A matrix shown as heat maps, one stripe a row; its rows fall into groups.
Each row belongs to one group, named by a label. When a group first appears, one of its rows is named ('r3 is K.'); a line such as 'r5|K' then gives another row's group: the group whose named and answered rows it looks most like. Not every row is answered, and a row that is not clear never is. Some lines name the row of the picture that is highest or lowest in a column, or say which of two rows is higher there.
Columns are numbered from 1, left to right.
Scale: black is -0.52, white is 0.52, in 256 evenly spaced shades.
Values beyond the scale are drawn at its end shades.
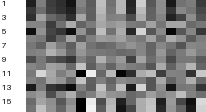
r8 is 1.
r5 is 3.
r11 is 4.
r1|3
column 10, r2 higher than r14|Yes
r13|3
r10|1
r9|3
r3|3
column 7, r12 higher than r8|No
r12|1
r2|3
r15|4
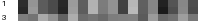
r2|3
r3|1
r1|3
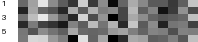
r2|3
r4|3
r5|1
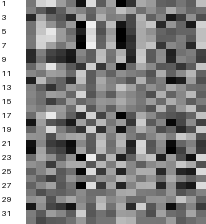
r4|4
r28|1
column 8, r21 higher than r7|Yes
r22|3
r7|4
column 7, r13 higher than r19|No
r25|4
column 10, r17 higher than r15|No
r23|4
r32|1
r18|3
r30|3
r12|3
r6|4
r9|3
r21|3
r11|1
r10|4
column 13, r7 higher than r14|Yes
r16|1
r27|4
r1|4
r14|1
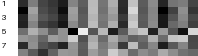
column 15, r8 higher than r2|Yes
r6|1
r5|4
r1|3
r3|3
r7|3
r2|3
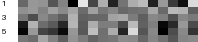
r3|1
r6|1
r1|4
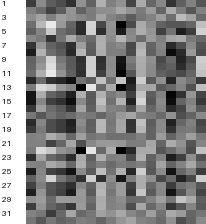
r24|1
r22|4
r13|4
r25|3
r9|4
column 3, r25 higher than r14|No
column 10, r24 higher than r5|Yes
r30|3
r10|4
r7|3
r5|4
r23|3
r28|3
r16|3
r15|3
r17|1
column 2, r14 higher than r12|Yes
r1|3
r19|3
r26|4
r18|3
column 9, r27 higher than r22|No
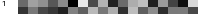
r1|4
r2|3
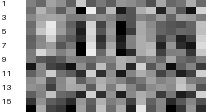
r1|1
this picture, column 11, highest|9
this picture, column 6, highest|1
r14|4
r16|3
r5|4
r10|3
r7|4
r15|3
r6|4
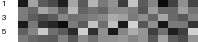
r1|3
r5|4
